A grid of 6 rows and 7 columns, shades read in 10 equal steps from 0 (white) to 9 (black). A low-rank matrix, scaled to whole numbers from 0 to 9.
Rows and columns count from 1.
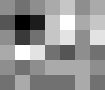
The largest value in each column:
6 9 8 5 6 4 5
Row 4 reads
3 0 1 5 6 4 5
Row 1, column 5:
2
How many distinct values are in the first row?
4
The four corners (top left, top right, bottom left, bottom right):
4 3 5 5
